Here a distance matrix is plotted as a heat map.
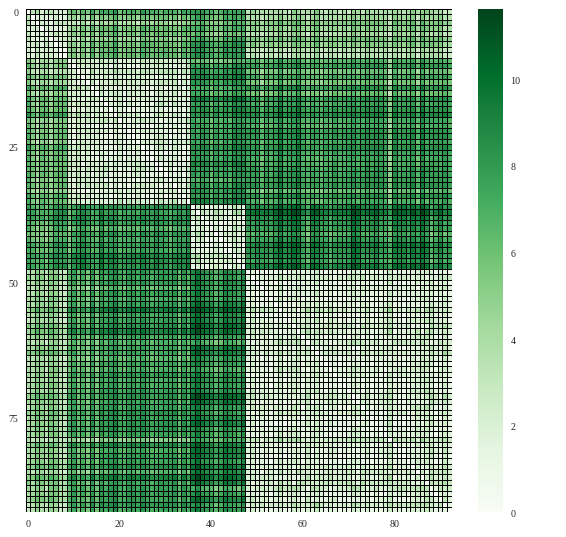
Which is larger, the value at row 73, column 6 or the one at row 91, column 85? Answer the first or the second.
the first
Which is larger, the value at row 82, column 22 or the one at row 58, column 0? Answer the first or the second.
the first
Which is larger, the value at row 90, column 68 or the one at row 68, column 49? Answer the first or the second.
the second
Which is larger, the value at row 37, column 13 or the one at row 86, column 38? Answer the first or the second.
the second
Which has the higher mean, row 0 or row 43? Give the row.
43
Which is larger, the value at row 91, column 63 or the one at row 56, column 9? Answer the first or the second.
the second
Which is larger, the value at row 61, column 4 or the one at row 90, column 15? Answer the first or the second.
the second
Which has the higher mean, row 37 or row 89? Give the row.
37
